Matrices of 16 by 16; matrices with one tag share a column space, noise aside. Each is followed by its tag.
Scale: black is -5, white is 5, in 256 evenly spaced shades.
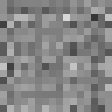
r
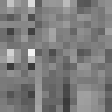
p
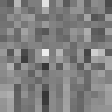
p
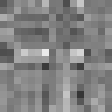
p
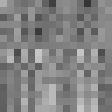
p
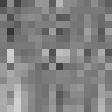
p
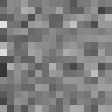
r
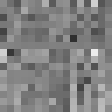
p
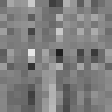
p
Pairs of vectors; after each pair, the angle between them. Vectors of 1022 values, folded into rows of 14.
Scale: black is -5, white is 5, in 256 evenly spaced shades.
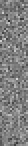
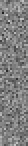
nearly opposite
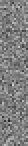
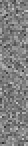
partly aligned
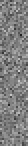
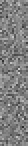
partly opposed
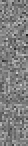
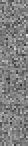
nearly opposite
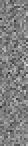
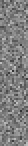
partly aligned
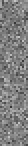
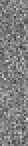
partly aligned
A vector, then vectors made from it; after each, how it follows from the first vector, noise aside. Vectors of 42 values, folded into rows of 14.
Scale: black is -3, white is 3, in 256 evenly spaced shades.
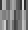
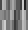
copied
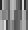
copied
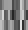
wrapped around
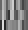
wrapped around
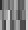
wrapped around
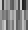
sign-scrambled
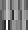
wrapped around
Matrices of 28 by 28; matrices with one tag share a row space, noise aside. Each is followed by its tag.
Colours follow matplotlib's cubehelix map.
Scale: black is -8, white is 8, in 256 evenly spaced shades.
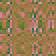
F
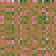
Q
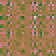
F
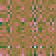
F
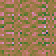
Q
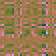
Q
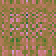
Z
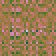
Z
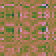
Q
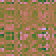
Q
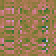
Q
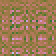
Z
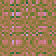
Z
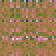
Z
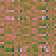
Q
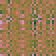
F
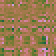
Q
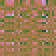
Q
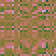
Q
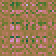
Z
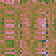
Q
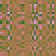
F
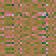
Q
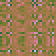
F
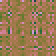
F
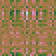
Z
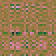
Z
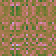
Z
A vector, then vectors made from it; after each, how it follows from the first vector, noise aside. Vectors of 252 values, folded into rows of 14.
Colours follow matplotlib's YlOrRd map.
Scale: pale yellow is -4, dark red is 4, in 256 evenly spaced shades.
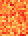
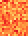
reversed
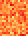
copied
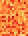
negated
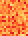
negated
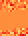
partly zeroed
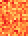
reversed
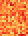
copied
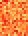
reversed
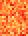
copied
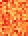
reversed
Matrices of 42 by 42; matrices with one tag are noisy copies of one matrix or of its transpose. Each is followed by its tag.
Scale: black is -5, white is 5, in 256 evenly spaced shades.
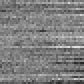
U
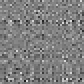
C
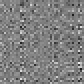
C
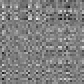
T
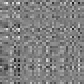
T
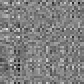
T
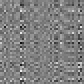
C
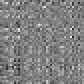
T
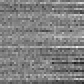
U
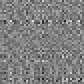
C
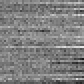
U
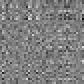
T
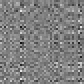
C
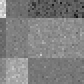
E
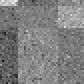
E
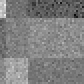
E
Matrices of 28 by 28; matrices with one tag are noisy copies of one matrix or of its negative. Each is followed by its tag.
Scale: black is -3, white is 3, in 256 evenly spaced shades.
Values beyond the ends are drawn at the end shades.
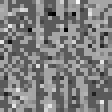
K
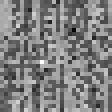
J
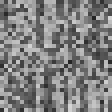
K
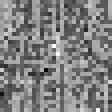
J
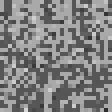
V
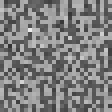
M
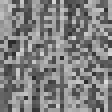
J
